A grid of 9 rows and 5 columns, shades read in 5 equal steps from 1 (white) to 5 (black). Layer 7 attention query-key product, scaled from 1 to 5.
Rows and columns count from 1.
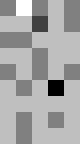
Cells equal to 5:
1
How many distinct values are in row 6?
3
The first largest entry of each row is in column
1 3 1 3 1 4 1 2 2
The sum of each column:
21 21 23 22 21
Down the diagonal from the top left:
3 2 2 2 3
